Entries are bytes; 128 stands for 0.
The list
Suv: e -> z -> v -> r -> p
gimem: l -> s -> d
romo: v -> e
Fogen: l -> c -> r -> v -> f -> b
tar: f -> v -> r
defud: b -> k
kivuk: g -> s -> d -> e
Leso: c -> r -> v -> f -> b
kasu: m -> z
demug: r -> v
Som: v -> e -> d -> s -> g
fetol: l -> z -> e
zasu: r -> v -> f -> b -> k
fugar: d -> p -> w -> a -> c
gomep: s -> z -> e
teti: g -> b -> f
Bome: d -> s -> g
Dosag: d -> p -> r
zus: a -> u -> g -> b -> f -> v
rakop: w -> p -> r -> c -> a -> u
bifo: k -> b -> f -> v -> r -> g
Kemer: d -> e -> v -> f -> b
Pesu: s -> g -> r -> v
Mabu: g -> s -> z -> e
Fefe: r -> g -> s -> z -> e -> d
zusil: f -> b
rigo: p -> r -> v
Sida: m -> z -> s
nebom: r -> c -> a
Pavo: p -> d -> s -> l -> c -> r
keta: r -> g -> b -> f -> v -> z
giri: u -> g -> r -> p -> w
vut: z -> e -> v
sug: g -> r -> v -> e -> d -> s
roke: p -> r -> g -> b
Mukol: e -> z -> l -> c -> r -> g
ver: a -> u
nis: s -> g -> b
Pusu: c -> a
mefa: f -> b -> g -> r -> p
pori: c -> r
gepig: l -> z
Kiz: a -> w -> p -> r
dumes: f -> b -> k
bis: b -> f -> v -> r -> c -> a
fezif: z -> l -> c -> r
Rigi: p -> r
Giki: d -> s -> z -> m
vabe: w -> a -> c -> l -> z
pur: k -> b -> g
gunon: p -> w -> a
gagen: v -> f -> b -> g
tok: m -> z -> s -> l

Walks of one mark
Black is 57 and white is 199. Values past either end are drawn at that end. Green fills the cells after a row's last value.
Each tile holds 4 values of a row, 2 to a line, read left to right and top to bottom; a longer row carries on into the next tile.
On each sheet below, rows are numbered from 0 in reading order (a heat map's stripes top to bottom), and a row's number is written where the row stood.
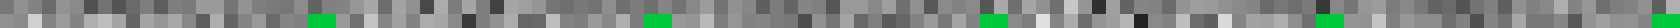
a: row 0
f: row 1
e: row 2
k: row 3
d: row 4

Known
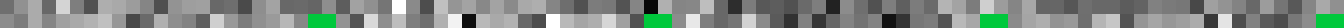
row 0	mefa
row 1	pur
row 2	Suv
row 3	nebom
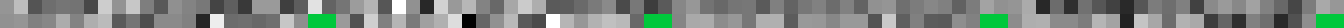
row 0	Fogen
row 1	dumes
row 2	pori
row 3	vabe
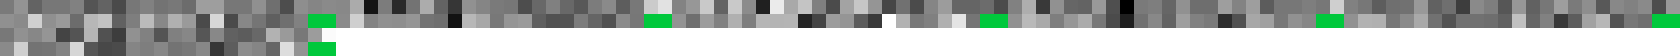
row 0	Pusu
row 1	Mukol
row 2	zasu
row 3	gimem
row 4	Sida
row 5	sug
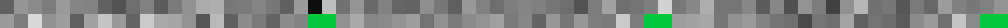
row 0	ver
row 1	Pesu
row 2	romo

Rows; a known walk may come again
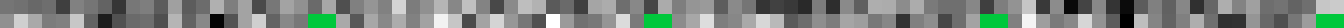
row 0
Giki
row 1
zus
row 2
gunon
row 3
Pavo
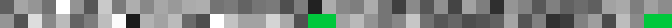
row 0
pur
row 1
vut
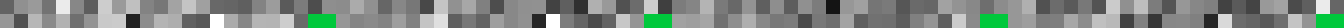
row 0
teti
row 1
bis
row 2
romo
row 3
Fogen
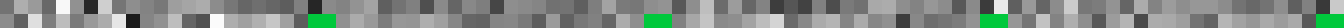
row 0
defud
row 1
demug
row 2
giri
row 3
nis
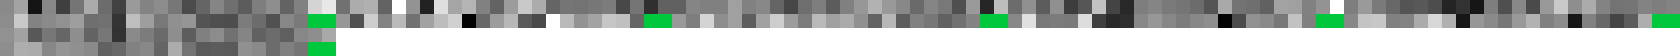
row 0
Mukol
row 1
dumes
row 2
ver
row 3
Fefe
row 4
fugar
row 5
gepig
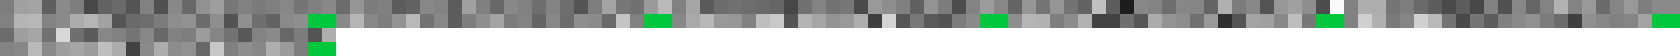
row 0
Rigi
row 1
Pesu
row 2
nebom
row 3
kivuk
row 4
Dosag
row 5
roke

